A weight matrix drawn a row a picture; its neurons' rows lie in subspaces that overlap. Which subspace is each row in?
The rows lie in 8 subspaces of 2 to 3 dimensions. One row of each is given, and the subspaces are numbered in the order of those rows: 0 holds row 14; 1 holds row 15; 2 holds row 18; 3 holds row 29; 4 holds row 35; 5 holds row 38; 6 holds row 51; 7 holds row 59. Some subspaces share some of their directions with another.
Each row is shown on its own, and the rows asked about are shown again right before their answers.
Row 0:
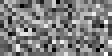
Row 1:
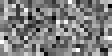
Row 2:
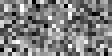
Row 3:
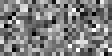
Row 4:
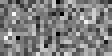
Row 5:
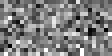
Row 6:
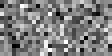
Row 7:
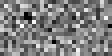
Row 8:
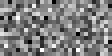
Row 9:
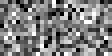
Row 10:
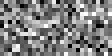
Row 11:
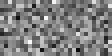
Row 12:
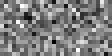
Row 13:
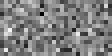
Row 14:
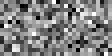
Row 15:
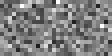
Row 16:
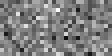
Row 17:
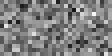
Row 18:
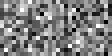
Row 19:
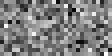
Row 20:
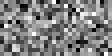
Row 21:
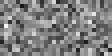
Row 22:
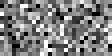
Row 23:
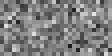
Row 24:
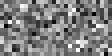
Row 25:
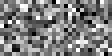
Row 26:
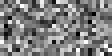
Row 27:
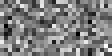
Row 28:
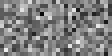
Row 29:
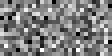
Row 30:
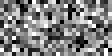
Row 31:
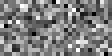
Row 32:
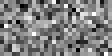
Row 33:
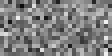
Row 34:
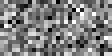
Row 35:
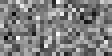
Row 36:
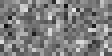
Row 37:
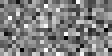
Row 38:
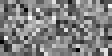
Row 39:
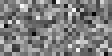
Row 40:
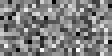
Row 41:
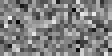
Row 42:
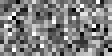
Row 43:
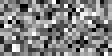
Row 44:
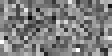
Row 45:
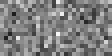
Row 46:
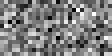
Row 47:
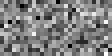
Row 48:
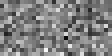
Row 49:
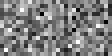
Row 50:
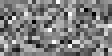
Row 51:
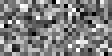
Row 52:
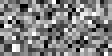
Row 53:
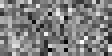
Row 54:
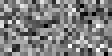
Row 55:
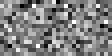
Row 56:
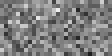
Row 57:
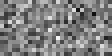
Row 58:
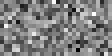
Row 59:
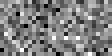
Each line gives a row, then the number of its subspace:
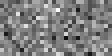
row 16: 7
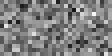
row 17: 5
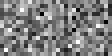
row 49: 2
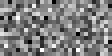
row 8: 3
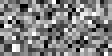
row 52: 0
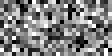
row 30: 7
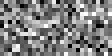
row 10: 1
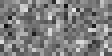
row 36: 1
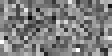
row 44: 5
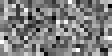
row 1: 5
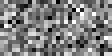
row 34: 5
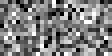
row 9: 4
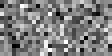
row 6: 0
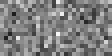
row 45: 4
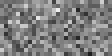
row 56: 7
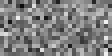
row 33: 3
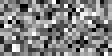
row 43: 0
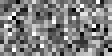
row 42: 1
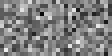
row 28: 2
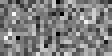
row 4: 4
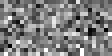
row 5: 7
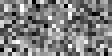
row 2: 7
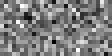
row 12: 6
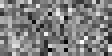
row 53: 0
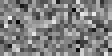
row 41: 7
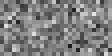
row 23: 1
